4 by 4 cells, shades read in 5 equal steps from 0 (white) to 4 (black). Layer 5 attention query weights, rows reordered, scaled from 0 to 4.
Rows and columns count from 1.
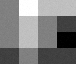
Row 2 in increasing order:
1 2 2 3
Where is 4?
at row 3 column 4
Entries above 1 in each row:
1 3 3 4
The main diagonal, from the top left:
2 1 2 3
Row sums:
4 8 9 11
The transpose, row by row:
2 2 2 3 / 0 1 1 2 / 1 2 2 3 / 1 3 4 3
